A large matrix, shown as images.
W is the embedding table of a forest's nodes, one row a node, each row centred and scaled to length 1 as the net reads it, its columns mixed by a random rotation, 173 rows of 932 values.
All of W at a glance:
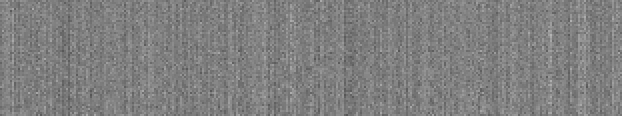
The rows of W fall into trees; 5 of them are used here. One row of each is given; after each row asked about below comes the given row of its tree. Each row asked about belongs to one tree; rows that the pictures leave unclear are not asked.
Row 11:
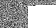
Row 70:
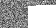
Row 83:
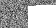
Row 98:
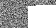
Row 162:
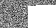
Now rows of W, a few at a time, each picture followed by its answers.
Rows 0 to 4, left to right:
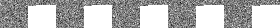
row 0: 83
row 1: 70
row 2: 70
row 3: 98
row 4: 162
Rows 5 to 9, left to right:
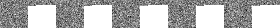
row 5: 98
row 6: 70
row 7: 162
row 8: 162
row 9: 162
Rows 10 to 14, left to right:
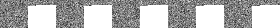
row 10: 162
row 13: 11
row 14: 11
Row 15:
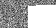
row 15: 162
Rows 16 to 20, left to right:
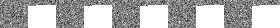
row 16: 162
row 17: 70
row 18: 98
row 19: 83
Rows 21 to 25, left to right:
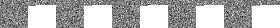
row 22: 162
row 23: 11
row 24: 11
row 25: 162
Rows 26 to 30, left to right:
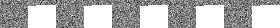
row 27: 162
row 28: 83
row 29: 70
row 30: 162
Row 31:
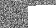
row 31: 11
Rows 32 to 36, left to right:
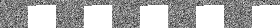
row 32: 162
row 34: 98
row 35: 98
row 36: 11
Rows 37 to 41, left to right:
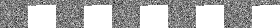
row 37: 162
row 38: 70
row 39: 70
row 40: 162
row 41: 70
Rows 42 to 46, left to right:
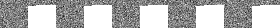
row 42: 70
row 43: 11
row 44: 162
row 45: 83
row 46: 70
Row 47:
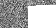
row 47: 70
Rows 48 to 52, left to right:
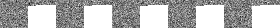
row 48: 98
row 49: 70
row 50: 98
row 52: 162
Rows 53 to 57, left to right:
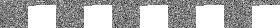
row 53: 70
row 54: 70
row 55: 98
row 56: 11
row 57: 11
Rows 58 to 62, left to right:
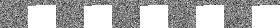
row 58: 162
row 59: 70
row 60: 70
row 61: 11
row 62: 98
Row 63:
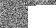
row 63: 98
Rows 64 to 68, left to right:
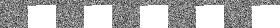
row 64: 162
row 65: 70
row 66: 98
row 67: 98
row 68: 162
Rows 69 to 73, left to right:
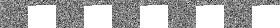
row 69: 83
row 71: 70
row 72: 11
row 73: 83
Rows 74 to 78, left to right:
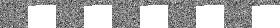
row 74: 70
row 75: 70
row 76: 70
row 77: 70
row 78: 98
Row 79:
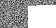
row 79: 162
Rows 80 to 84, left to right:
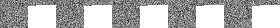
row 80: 162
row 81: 11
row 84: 70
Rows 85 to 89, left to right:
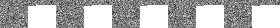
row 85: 98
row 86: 98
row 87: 70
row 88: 70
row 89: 162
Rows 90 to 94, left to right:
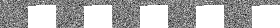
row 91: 98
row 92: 11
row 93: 70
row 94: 11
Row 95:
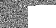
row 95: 11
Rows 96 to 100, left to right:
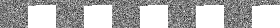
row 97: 83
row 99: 162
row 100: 70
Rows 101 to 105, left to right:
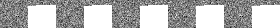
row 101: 162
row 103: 162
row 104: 162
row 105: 162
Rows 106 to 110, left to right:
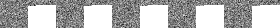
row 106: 98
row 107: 83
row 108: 11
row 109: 162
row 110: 83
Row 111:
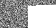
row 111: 162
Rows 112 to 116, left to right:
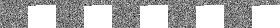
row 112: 98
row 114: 83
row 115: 83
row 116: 70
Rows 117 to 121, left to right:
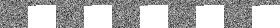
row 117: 98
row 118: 83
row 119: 162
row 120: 98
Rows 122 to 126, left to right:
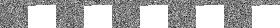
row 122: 70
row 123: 11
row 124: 70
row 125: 162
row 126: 11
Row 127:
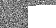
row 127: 70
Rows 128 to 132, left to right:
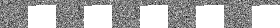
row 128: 70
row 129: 70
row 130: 70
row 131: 162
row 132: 11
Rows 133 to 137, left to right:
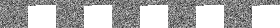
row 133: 98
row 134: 83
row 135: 98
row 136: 98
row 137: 83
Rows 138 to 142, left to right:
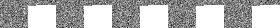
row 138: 162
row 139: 162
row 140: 162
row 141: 98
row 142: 83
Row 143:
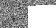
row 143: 98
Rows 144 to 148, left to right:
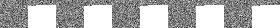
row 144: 162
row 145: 98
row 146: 70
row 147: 11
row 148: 162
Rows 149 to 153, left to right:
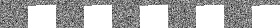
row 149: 70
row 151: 162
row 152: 11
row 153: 11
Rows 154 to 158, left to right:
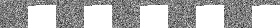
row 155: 70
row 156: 11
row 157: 70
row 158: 11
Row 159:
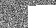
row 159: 162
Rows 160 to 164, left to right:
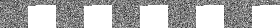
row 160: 11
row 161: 162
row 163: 11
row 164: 70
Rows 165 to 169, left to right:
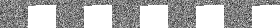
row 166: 70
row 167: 162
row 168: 70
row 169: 70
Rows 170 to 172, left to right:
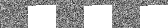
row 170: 83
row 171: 83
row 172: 98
